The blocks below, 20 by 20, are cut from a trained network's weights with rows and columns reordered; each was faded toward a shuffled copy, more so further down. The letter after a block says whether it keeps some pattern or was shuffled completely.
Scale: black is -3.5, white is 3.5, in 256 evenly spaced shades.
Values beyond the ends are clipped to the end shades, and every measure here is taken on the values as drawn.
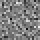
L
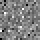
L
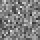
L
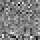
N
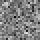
L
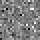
L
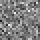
L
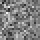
N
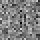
N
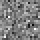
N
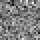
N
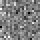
L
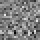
N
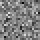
N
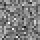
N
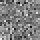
N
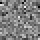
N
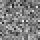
L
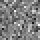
L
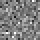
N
